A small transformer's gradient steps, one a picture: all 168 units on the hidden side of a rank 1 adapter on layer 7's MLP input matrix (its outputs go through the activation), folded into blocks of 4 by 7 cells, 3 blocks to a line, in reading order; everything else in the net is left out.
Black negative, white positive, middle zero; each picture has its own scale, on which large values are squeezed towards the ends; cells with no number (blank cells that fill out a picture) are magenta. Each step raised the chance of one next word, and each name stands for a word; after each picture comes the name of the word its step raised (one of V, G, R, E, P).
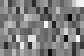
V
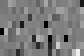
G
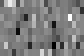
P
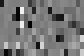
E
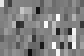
P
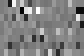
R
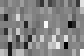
P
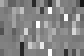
V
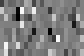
V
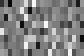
G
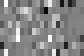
E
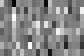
V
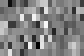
G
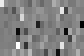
R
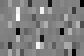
E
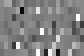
R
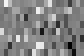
E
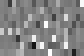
V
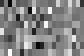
G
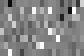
R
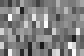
G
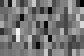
P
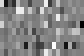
E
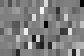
G
